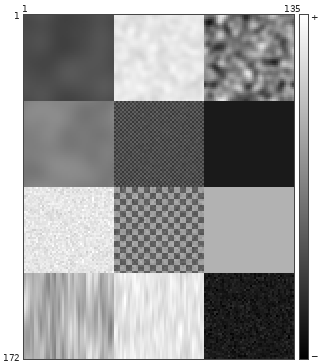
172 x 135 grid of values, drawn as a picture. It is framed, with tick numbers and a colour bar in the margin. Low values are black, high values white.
The table splits into 4 rows of 3 panels. Panel 1,1: low, smooth, faint in contrast. Panel 1,2: very high, blotchy, faint in contrast. Panel 1,3: middling, blotchy, strong in contrast. Panel 2,1: middling, smooth, faint in contrast. Panel 2,2: low, checkered. Panel 2,3: very low, flat. Panel 3,1: very high, fine-grained, faint in contrast. Panel 3,2: middling, checkered, strong in contrast. Panel 3,3: high, flat. Panel 4,1: high, streaked downward. Panel 4,2: very high, streaked downward, faint in contrast. Panel 4,3: very low, fine-grained, faint in contrast.
